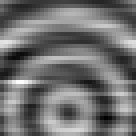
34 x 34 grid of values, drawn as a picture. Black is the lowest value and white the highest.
Rings: centred on the bottom middle. Grain: streaks across. Slope: none.
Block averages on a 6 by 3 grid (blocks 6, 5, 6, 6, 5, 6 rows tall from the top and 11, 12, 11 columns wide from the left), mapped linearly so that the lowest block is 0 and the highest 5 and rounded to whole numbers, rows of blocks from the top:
031
414
031
202
243
151
